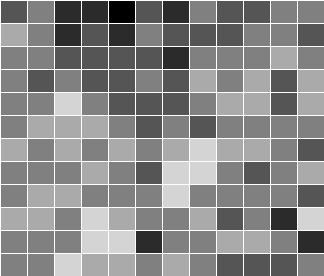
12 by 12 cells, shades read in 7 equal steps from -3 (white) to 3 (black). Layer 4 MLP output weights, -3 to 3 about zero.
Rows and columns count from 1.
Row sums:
13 8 5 2 -1 -1 -7 -4 -3 -5 -2 -2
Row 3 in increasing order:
-1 0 0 0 0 0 0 1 1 1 1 2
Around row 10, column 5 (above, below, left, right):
0 -2 -2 0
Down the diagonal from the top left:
1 0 1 1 1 1 -1 -2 0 0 0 0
